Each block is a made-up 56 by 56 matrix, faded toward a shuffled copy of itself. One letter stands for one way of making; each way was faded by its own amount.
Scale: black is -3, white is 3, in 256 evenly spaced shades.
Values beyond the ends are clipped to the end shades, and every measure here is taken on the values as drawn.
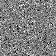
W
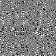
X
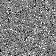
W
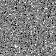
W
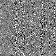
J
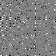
X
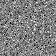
W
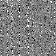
J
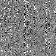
J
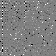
X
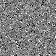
W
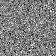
W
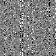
J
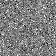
W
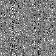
J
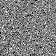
W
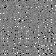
X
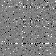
X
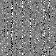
J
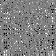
X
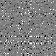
X
